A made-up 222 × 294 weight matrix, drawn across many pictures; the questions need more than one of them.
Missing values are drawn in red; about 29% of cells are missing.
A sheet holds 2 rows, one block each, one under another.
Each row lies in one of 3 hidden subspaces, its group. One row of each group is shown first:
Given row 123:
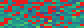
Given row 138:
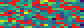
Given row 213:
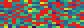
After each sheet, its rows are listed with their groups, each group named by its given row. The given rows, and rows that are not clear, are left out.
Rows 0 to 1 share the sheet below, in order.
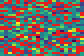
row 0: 213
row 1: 138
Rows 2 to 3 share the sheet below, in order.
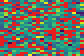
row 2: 138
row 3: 123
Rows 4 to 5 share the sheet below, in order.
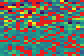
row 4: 123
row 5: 138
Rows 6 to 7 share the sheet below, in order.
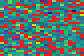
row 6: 138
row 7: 213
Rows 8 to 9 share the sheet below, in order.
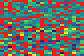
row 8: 213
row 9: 213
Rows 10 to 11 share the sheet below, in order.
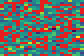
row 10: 213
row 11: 138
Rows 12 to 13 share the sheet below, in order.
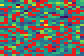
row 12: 213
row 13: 138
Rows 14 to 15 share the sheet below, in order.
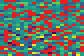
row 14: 213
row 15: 123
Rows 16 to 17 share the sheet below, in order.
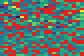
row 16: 123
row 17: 123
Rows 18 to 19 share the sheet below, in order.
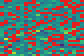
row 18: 213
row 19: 213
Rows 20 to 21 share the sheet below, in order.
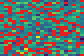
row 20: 213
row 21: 138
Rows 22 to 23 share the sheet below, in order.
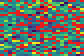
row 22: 138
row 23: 213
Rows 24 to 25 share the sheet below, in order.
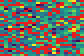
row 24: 213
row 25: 123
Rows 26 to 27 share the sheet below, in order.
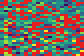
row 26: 213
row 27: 138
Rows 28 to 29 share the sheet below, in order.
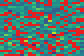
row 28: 123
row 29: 123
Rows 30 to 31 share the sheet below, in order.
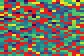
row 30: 213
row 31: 123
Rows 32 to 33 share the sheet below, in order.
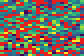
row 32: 138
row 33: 123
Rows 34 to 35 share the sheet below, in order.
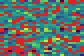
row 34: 138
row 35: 123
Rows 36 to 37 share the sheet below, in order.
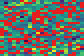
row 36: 123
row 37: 138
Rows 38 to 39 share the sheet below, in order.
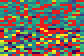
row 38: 123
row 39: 138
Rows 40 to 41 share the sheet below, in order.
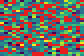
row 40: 123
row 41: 123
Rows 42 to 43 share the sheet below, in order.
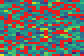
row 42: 213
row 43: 138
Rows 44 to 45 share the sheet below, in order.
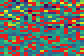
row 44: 213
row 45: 138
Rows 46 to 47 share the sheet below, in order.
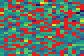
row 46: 138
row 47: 138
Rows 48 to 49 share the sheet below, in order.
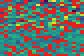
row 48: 138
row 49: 123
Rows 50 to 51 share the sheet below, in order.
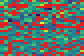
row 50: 138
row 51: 138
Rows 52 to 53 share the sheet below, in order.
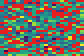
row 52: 123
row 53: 123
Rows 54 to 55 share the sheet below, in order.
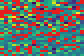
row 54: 123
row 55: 123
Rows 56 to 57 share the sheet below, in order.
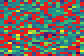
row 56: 123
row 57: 213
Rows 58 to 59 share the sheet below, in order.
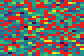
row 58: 123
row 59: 138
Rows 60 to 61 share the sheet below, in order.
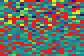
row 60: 123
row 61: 213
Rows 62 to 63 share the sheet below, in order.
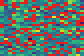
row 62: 138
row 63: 213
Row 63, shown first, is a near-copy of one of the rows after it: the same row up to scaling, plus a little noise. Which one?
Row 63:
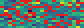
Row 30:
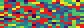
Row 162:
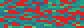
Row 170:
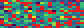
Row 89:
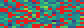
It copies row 30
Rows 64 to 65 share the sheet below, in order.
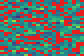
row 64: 123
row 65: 213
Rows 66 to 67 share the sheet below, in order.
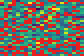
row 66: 123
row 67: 213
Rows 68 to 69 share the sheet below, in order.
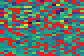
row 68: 123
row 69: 123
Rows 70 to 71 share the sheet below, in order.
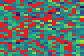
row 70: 123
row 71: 123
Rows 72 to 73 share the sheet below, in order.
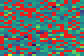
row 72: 123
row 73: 213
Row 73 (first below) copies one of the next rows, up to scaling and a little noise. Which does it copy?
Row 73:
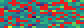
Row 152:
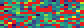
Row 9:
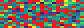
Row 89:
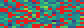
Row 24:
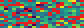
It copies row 24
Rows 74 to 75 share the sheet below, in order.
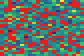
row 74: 123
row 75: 123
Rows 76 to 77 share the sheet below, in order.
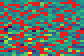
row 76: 213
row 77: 123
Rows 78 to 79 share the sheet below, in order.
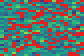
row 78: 138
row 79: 213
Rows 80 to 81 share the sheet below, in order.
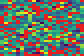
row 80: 123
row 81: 138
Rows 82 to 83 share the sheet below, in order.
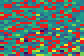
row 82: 213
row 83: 138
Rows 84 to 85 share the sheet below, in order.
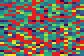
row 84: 138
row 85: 213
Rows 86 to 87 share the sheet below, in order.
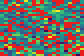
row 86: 123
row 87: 138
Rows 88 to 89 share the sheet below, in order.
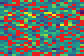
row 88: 138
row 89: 213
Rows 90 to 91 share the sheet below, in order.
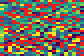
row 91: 123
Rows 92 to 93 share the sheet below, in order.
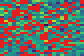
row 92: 213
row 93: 123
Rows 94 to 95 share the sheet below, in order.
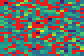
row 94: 123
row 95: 138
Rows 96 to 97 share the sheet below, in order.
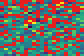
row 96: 123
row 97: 213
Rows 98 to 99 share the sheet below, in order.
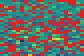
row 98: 138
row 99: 123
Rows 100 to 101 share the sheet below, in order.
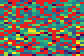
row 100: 123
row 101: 213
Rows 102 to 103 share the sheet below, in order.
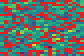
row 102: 213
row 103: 123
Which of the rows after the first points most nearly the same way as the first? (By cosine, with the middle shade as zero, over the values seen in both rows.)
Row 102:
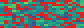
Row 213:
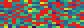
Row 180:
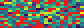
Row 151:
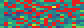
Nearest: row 151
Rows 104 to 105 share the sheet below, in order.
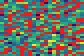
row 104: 213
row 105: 123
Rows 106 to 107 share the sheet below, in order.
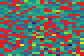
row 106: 123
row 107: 123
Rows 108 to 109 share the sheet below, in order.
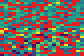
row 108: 213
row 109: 138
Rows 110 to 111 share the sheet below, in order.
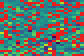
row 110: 213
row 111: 123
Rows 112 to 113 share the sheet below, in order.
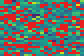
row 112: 213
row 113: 213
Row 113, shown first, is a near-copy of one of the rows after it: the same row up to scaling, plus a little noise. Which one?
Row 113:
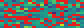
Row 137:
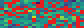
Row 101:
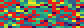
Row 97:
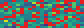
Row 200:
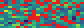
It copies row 101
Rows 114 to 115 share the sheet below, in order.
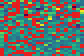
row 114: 123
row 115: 123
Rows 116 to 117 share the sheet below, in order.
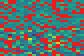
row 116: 123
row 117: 123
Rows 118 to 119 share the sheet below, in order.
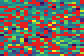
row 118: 138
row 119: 138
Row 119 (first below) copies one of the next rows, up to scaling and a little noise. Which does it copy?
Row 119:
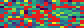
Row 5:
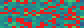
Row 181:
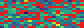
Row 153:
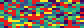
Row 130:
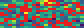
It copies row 181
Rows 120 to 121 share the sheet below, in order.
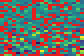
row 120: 138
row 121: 138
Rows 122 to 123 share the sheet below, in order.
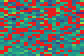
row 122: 138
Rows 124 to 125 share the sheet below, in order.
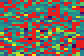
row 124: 123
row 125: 213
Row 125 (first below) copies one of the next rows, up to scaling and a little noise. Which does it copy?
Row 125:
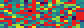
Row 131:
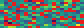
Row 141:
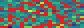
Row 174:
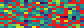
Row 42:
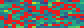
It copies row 174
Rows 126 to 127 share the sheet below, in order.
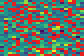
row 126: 213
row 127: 138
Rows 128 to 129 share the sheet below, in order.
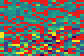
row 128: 138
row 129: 123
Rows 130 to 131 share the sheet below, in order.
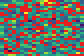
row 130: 138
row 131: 213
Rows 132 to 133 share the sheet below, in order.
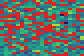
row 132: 138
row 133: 138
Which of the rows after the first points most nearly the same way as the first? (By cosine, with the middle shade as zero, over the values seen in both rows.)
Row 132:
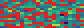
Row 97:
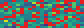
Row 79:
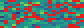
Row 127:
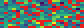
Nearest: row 97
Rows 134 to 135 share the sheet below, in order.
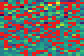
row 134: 213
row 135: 123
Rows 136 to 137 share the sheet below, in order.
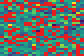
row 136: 138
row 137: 213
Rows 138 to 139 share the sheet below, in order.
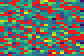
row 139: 138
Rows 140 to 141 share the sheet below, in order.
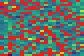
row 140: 123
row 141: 213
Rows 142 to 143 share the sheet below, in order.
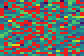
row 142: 138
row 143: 123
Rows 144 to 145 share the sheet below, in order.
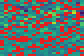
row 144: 138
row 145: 138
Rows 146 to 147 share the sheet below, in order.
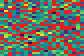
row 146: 213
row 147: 213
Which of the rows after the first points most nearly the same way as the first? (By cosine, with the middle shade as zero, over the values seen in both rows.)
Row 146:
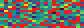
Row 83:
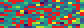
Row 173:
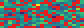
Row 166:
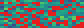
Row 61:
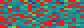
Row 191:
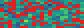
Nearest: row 61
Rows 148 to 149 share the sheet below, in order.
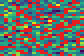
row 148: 123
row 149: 138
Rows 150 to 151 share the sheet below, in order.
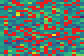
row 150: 123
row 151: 123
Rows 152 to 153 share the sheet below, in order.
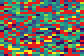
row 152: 213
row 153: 138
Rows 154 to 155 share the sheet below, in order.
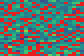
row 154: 138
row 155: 213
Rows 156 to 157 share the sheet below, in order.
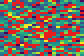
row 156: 123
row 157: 123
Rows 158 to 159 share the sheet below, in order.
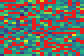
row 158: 138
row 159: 123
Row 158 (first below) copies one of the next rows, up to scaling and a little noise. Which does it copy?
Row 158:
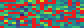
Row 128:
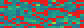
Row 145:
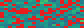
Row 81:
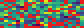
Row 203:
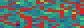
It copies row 81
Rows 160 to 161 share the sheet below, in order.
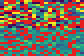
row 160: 213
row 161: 138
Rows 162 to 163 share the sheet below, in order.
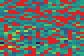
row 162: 213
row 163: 213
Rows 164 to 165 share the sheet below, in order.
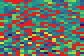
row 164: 138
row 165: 213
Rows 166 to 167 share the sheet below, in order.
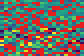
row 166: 213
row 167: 138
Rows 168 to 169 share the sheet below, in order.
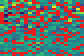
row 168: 123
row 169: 213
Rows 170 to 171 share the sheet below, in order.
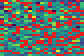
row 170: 213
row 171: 123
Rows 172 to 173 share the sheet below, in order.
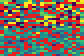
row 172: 213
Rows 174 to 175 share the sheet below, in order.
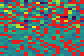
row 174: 213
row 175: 123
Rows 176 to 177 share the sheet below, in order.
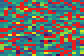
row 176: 213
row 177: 213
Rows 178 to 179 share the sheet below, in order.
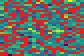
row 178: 213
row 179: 213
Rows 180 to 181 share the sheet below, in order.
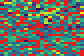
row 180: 123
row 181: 138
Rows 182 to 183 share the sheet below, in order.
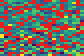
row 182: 138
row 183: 213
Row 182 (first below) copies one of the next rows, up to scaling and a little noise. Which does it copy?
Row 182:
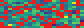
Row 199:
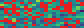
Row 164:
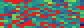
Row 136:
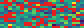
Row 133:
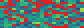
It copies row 136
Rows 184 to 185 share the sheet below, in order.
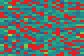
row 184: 213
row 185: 213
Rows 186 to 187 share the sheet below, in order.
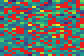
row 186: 138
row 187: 123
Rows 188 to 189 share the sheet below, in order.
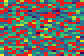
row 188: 123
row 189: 138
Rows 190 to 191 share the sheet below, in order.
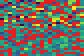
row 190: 123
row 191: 213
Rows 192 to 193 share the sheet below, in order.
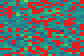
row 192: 123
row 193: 213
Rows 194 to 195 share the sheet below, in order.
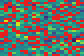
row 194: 213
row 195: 138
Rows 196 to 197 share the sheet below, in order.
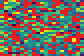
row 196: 213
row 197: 138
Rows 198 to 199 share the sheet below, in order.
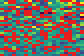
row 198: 213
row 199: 138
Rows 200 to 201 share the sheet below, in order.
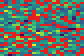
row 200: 213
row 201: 213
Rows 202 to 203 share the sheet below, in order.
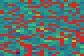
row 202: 213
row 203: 138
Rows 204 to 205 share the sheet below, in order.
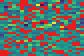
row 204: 138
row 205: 123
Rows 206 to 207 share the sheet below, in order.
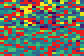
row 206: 138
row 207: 138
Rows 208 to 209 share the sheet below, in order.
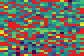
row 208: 138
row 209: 138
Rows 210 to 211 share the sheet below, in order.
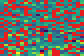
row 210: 213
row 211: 138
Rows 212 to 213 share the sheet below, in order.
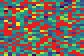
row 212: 213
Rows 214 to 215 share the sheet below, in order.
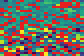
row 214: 123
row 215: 138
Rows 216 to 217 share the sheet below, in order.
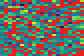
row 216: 123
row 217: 123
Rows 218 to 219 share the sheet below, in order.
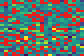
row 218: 138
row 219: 123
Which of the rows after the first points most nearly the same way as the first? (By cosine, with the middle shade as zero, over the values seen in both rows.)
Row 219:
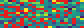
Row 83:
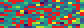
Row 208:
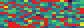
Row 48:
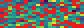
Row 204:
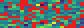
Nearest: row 208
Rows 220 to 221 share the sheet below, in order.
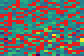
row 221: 123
